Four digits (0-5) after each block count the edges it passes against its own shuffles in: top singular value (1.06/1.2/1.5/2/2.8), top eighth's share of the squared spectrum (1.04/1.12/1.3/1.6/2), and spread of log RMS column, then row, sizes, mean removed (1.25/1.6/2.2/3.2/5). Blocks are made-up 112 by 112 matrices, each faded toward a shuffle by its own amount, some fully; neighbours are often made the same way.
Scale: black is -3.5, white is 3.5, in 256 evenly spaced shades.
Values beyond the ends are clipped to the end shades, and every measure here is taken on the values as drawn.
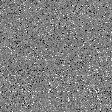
1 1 0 1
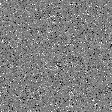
0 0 0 0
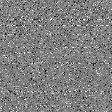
2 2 0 2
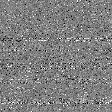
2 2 0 3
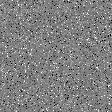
0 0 0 0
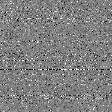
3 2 0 3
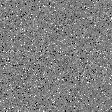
1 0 0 0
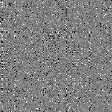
4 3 2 1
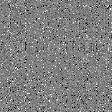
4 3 2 1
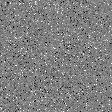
1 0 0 0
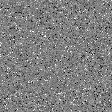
2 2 0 1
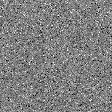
3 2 0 0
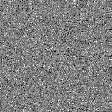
3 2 0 1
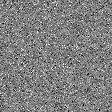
0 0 0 0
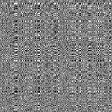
5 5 4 4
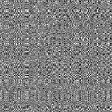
5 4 3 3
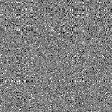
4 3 2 2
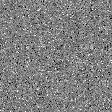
3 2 0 0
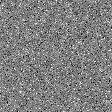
0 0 0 0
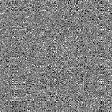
4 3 2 2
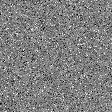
0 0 0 0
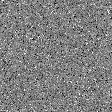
0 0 0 0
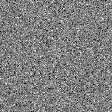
3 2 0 0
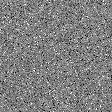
1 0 0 0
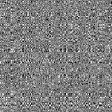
5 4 3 3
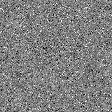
2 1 0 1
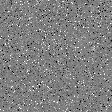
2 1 0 0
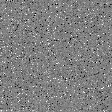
2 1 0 0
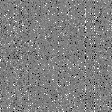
4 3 2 1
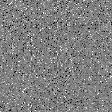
3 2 1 1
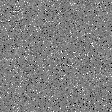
2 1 0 0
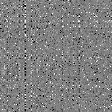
4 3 2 1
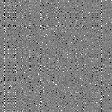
5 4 3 2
